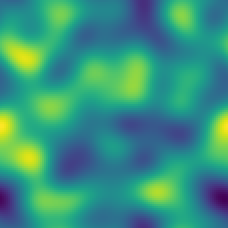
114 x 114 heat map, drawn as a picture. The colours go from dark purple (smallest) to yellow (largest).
No row or column stands out. The texture varies smoothly and slowly. No lone cell stands out from its neighbours.
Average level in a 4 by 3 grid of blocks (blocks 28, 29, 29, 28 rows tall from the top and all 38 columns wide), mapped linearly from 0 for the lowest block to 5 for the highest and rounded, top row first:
402 | 452 | 502 | 322
